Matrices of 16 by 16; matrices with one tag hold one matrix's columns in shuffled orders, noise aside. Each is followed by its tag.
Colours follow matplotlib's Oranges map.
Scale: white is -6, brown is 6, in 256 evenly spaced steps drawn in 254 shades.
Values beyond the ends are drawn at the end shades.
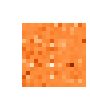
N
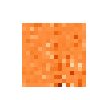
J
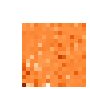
J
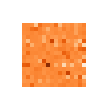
N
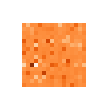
N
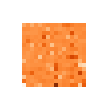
J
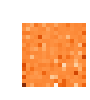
J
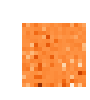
J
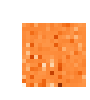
J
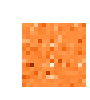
N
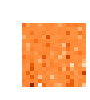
J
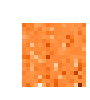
J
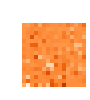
J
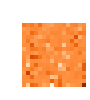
J
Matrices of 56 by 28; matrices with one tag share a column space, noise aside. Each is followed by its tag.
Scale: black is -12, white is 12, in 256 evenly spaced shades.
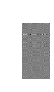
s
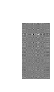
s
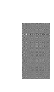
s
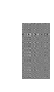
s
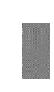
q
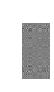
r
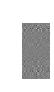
r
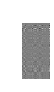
r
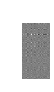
s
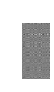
s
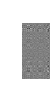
r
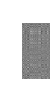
q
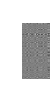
s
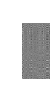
q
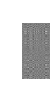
q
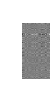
s
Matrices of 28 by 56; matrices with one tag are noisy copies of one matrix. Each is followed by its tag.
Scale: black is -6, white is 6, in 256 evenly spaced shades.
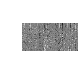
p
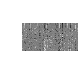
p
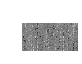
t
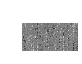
t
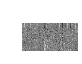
p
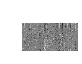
p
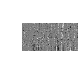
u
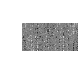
t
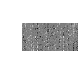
t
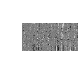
u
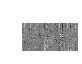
p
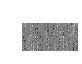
t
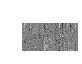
p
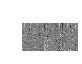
p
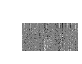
p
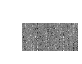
t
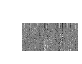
p
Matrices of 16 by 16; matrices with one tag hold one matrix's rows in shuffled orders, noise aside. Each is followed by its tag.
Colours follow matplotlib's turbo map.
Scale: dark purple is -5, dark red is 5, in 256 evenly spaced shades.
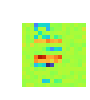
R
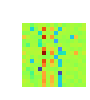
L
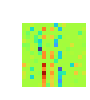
L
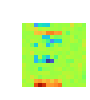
R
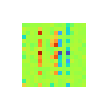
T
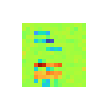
R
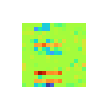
R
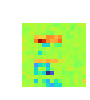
R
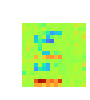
R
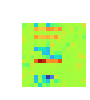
R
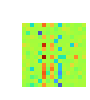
L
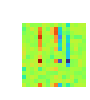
T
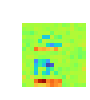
R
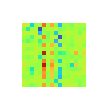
L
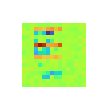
R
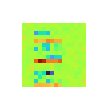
R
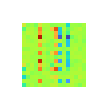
T
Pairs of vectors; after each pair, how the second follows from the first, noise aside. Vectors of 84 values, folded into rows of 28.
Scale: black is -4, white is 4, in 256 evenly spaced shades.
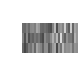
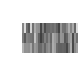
wrapped around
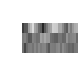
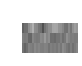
shrunk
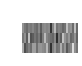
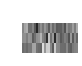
shuffled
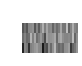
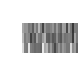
negated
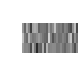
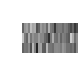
sign-scrambled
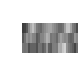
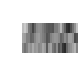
negated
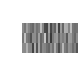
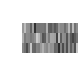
shuffled
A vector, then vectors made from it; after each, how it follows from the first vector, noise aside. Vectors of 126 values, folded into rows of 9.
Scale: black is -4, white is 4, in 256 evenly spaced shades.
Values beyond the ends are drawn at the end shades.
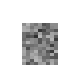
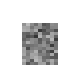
copied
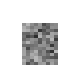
copied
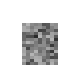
copied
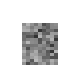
copied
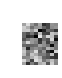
scaled up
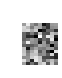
scaled up
